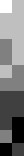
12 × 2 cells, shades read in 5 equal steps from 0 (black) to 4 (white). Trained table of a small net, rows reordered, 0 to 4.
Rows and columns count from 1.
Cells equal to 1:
6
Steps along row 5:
up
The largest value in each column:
4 3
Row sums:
7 6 6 5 5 5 4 2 2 1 2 1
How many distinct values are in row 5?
2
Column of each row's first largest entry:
1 1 1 2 2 1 1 1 1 1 1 2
